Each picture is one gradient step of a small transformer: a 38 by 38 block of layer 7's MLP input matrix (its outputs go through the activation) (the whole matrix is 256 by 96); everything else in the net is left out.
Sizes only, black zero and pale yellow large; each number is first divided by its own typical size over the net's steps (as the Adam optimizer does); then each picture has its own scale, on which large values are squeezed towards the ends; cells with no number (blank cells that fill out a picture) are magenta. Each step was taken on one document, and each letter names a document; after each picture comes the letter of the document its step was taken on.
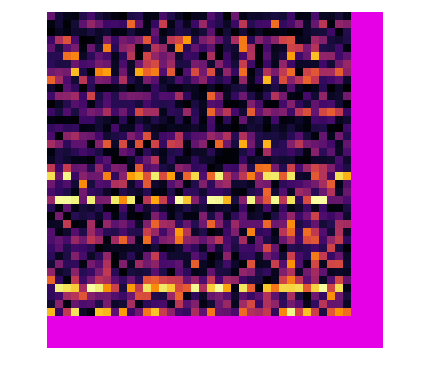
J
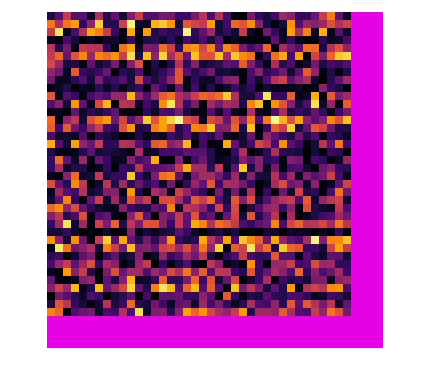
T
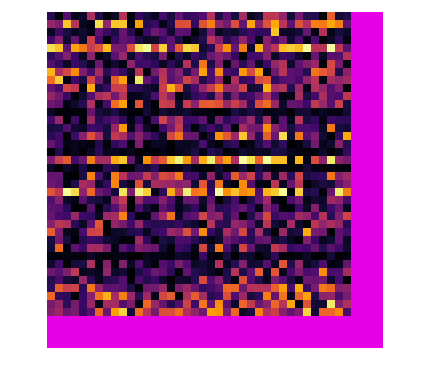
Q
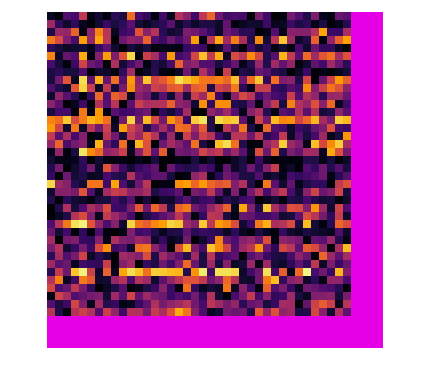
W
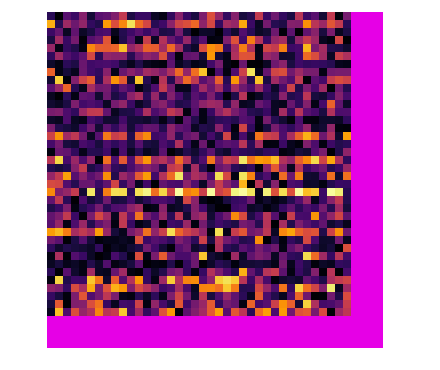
Q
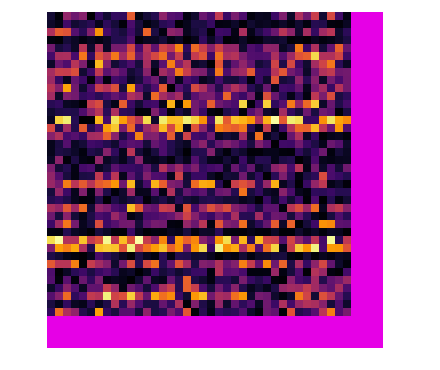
T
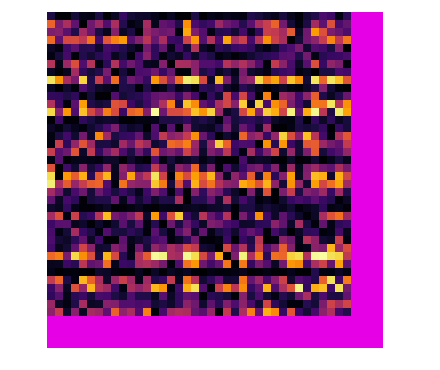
J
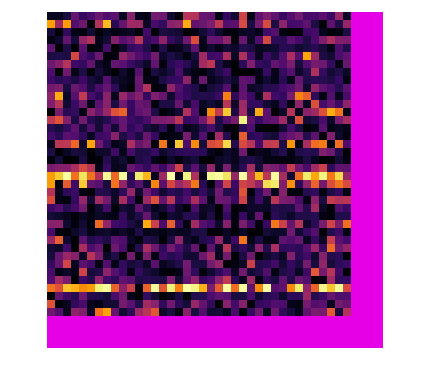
J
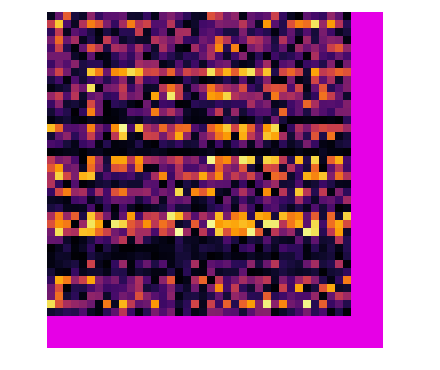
Q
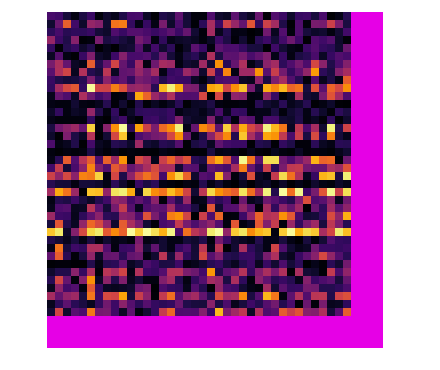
Q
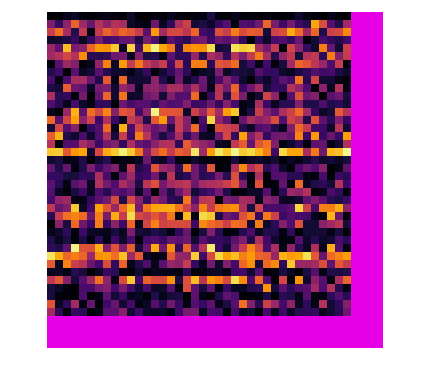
W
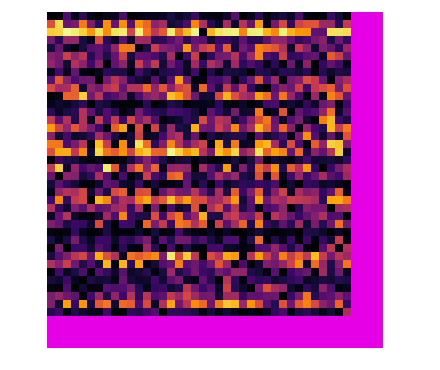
W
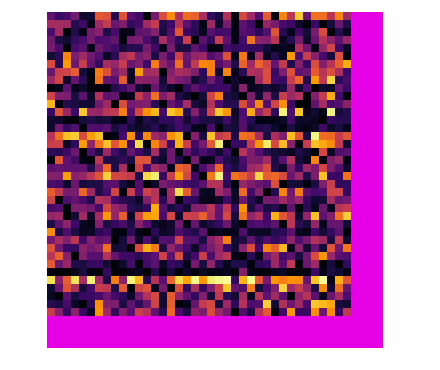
J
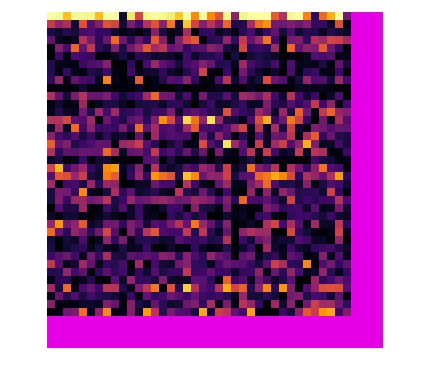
J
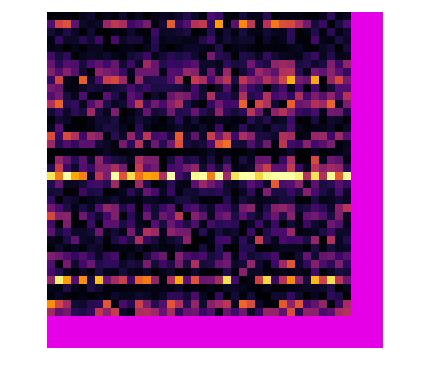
J
